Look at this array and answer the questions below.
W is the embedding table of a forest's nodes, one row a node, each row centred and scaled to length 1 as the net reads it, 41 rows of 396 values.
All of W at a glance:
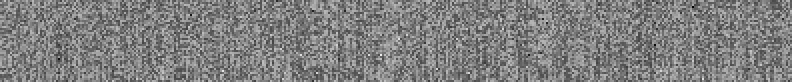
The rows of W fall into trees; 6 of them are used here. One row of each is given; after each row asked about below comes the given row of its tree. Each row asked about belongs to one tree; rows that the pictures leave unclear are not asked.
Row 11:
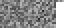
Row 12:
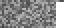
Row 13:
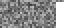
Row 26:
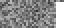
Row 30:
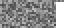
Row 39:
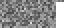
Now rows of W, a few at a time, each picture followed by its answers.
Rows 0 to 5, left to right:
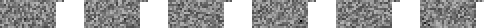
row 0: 13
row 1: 30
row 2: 30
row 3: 13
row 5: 11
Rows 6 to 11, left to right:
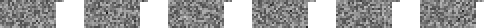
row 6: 39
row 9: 39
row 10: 12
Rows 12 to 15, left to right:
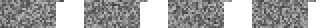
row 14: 13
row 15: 39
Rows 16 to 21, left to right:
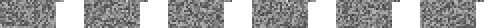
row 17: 12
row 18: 30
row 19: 13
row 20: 30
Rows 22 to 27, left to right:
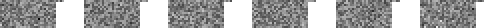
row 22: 11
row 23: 13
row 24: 30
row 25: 39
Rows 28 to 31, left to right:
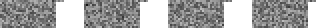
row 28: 30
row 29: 26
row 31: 30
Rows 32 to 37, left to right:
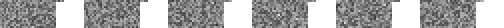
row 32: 30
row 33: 26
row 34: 39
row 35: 39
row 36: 26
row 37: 39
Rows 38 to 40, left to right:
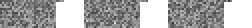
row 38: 39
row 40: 11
